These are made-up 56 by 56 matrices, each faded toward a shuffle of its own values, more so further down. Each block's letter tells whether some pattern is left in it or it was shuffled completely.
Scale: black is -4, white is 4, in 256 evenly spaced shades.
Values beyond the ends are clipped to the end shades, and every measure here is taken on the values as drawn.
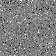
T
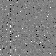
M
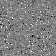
M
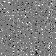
M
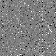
M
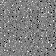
M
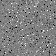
T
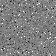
T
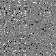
M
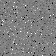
T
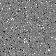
T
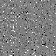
M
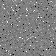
T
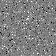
T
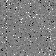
M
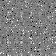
M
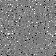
M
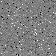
T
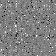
M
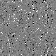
M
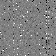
M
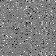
M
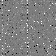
M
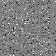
M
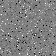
T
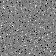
T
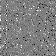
M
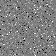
T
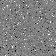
T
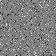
T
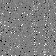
M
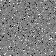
T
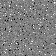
T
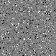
M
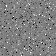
T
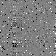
M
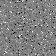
T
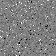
T
